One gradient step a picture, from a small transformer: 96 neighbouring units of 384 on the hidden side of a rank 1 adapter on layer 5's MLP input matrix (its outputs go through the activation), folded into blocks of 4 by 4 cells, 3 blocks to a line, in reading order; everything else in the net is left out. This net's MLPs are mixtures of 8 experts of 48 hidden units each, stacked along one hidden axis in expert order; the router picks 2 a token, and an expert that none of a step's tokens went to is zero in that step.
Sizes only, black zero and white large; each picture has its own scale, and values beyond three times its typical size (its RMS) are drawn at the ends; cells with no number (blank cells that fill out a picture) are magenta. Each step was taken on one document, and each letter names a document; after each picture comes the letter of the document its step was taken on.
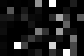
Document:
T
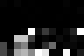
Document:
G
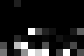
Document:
G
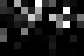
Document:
T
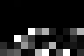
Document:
G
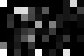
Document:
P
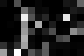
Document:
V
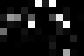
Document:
T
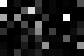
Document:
V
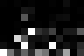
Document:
G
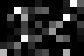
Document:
P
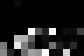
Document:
G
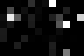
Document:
T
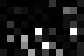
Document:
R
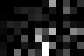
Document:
R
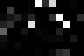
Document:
T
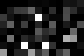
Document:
R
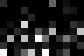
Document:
R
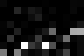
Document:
R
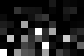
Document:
R
